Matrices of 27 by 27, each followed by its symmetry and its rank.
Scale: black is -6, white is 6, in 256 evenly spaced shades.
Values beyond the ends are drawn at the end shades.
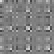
symmetric, rank two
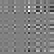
neither, rank one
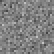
symmetric, full rank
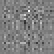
neither, rank three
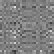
neither, rank three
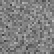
neither, full rank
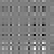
neither, rank one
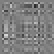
antisymmetric, rank two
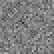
symmetric, full rank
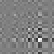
symmetric, rank two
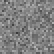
neither, full rank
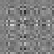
antisymmetric, rank two
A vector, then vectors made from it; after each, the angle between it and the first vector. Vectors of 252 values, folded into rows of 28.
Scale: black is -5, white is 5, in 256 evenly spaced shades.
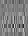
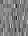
orthogonal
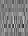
nearly parallel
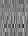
nearly parallel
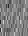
orthogonal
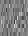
partly aligned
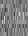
partly aligned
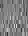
partly aligned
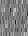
orthogonal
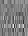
nearly opposite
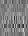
nearly parallel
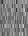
partly opposed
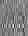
nearly opposite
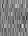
partly opposed
